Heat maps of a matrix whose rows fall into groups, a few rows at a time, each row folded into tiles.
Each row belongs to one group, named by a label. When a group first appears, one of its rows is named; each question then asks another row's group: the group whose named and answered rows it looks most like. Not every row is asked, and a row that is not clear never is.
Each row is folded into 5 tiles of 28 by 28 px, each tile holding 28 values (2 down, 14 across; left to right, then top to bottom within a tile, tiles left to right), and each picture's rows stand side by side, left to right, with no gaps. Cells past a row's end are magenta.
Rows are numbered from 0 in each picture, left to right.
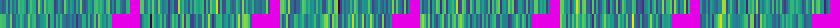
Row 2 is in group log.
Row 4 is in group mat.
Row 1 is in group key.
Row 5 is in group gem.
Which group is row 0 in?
gem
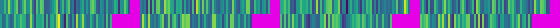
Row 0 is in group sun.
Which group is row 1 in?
mat
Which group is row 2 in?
log
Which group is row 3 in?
mat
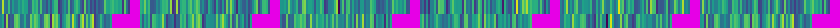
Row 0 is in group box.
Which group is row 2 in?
sun
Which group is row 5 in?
box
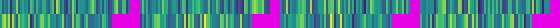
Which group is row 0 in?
mat
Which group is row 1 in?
box
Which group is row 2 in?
gem
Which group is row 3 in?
gem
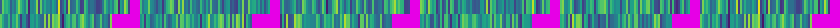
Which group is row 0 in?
box
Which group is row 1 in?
key
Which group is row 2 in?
box
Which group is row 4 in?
key
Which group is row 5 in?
box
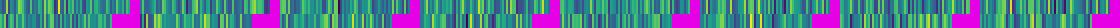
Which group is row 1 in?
box
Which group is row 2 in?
log
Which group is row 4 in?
key
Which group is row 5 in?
gem
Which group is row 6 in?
key
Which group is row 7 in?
gem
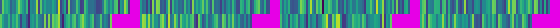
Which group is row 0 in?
box
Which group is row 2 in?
log
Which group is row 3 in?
mat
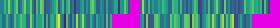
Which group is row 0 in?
sun
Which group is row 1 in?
box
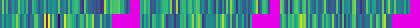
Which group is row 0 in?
box
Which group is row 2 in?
mat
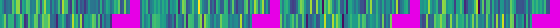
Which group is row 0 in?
mat
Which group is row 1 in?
box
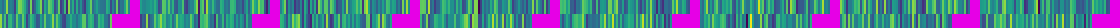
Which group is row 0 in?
gem
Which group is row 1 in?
sun
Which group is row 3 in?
log
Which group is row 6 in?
mat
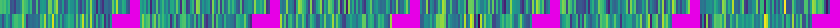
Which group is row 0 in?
log
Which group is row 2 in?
gem
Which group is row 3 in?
gem
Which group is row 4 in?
key
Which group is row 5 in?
sun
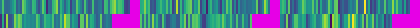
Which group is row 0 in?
box
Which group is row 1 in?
log
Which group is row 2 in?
log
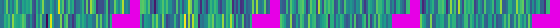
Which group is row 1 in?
log
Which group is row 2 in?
gem
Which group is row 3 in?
gem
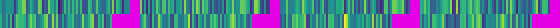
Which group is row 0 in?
gem
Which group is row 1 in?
mat
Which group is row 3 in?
log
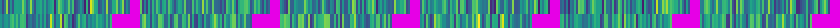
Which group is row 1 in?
mat
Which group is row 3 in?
box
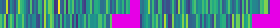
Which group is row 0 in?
gem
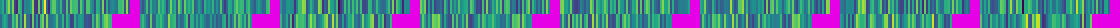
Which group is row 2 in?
gem
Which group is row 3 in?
key
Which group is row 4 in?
key
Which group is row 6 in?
gem
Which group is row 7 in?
log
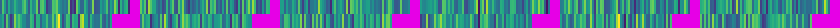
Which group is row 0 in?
box
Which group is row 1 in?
key
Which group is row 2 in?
key
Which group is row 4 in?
sun
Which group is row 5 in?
log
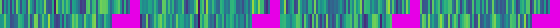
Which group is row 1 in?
sun
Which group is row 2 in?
key
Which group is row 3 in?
mat
